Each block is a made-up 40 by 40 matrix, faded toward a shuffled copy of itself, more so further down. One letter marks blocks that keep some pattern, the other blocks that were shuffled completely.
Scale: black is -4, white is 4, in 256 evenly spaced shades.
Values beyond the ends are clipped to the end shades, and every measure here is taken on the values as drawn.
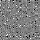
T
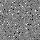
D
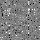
T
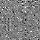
T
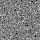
D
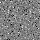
D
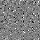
T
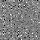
T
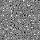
T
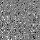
T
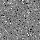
D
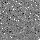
D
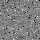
D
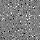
T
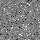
D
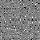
T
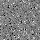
D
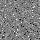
D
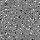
T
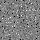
D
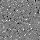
D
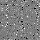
T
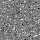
D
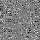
T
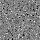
D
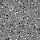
D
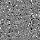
T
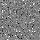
T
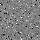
D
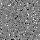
T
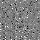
T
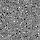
D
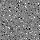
D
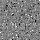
T
